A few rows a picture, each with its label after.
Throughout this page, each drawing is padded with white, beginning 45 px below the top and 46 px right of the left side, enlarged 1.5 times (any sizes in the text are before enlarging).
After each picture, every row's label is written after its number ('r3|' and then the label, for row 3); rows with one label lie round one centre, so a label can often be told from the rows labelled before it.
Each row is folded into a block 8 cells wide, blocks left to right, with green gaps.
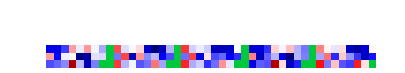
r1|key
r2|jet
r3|jet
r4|key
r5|jet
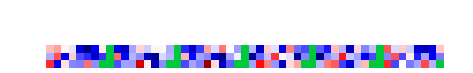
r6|jet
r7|key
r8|key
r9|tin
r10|tin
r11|jet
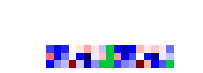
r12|key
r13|key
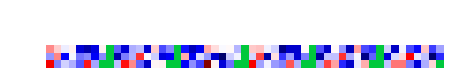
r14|jet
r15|tin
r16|key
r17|jet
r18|tin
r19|tin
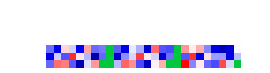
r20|tin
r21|tin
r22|jet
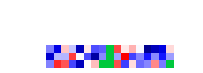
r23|tin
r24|jet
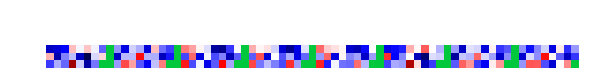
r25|key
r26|tin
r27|jet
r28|jet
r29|jet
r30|key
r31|tin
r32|tin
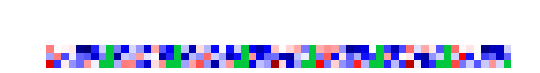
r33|jet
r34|tin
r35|tin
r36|key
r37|jet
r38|key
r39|jet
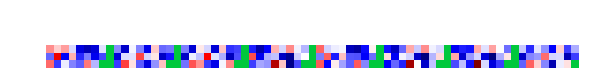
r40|jet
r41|tin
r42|tin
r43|key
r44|jet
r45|key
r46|key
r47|tin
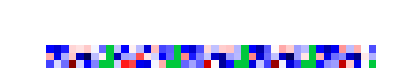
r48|key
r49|tin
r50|key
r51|key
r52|key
